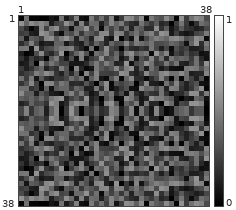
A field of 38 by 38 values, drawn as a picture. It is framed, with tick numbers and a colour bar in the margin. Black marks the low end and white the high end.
Mirror symmetry: top to bottom. Seam: none. Grain: fine. Average level on the scale: 30%. Odd rows or columns: none. Histogram: flat. Slope: none. Stripes: none.
